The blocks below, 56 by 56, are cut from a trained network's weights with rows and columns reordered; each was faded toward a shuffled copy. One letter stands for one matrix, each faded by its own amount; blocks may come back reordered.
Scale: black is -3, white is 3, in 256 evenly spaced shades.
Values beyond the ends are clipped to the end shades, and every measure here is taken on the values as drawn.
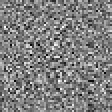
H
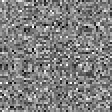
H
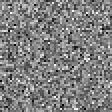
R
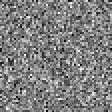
R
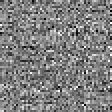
H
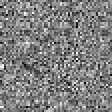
H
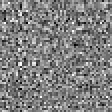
H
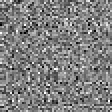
H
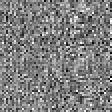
H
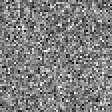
R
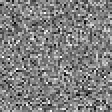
R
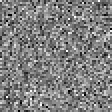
R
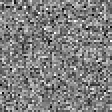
R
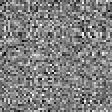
H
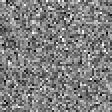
R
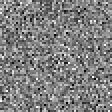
R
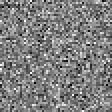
R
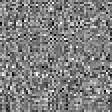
H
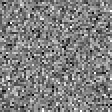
R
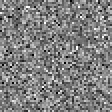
R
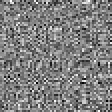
H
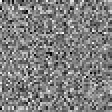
H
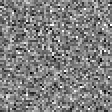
R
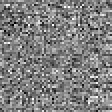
H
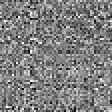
H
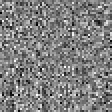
H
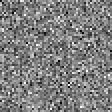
R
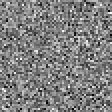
R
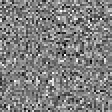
H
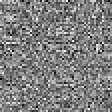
H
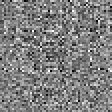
H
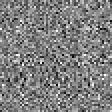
H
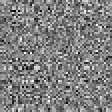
H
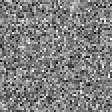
R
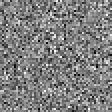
R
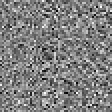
H
